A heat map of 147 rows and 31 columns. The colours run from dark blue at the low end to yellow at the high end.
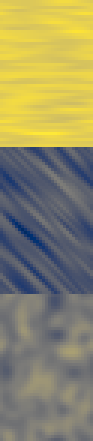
It is made of 3 by 1 panels. Panel 1,1: very high, streaked across, faint in contrast. Panel 2,1: low, slanting down to the right. Panel 3,1: middling, blotchy.
